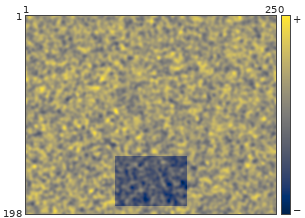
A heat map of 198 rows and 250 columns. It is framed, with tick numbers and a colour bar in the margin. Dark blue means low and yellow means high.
Ninth with the lowest average: bottom middle. Stripes: none. Odd patch: lower, in the bottom middle. Average level on the scale: 60%. Histogram: skewed, a long tail of low values.
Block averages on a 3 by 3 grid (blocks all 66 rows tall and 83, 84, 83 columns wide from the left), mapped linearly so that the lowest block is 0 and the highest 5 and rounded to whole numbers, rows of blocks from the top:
555
555
505
